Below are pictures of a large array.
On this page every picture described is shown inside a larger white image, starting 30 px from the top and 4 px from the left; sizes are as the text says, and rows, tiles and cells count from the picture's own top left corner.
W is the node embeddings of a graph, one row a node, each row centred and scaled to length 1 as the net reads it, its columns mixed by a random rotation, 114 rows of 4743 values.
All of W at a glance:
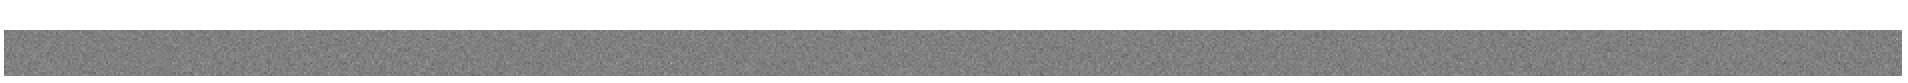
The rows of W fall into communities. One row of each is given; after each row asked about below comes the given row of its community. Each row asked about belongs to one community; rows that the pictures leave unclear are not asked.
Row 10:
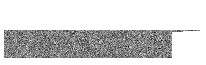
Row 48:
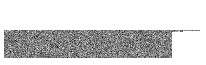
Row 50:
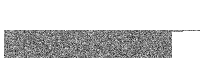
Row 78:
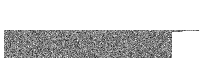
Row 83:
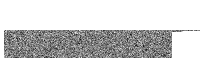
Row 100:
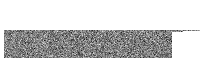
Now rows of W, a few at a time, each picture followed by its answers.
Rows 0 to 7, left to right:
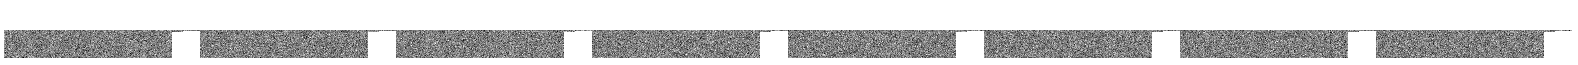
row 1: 50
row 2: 100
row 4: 48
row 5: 10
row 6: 10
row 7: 78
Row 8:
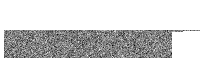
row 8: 100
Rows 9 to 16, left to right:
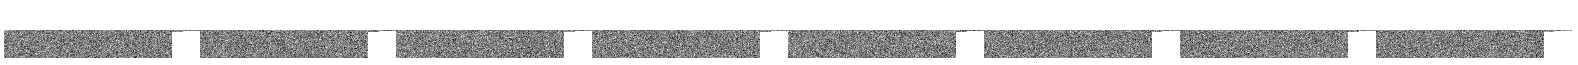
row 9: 48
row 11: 50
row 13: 78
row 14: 100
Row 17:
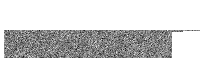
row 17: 10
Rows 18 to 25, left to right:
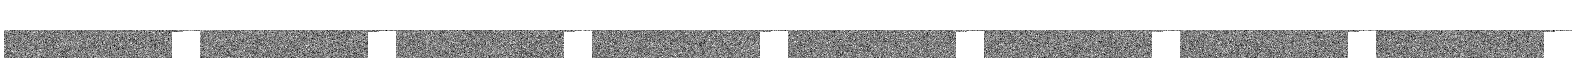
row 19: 78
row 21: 100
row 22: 100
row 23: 50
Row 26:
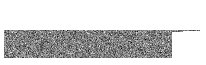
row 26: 78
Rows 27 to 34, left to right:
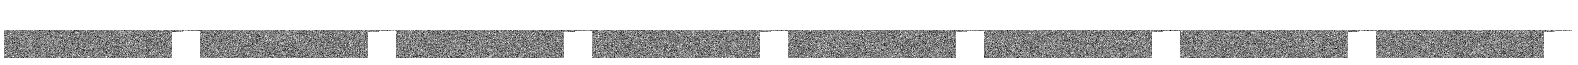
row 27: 83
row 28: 50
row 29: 50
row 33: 83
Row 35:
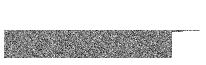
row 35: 78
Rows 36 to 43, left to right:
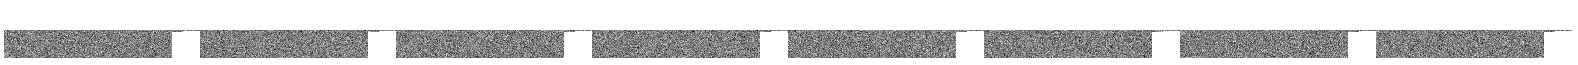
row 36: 83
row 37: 100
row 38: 78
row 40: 10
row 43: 78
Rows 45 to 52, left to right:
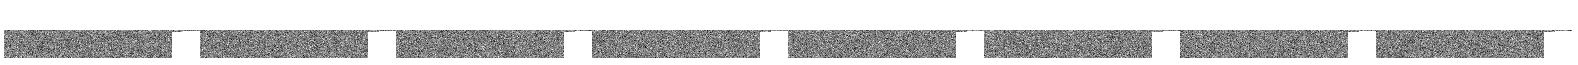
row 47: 83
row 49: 83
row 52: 83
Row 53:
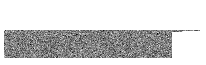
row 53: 83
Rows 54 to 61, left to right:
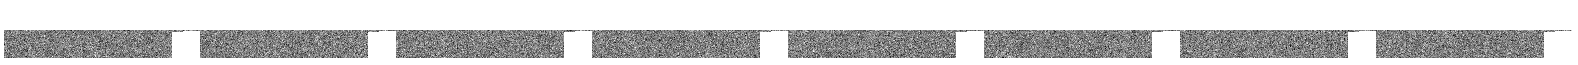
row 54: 83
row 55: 48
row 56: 78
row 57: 100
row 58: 50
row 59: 10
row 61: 78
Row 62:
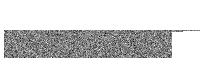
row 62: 50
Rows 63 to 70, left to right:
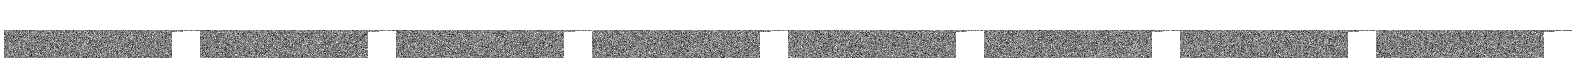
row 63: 48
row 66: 48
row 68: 100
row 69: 78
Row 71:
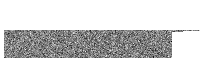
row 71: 78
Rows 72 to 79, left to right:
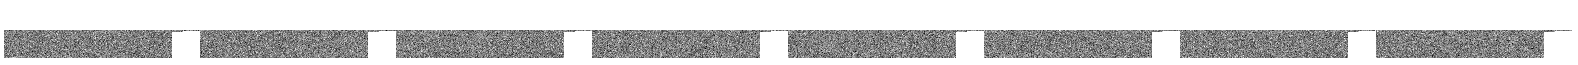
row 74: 50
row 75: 10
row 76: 48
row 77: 78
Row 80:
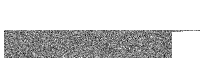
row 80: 83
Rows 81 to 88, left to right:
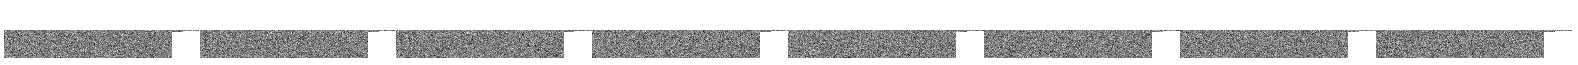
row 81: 78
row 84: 100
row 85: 50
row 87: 50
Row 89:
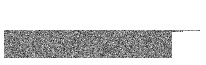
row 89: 83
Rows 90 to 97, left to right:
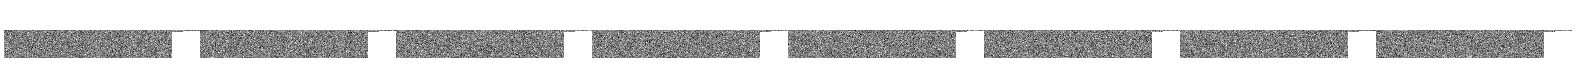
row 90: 10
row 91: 10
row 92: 50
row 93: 78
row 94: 83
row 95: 100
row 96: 50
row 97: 83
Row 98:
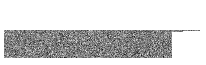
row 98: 50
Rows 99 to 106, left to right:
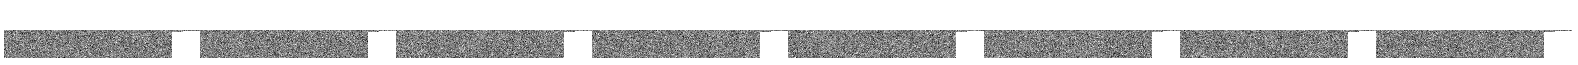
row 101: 50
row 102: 83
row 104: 48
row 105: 10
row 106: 10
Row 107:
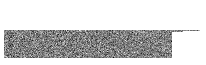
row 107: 78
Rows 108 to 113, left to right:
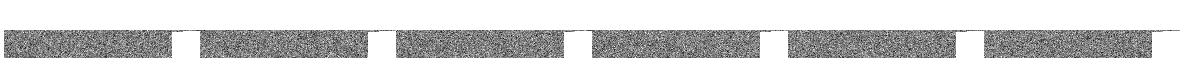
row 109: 10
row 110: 83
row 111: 10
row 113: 78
